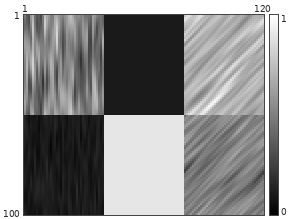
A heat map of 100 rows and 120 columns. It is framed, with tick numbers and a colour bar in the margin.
The table splits into 2 rows of 3 panels. Panel 1,1: middling, streaked downward, strong in contrast. Panel 1,2: very low, flat. Panel 1,3: high, slanting up to the right. Panel 2,1: very low, streaked downward, faint in contrast. Panel 2,2: very high, flat. Panel 2,3: middling, slanting up to the right.
